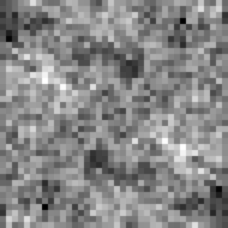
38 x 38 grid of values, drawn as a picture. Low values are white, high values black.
Stripes: none. Slope: none. Seam: none. Average level on the scale: 50%. Symmetry: a half turn. Histogram: bell-shaped.
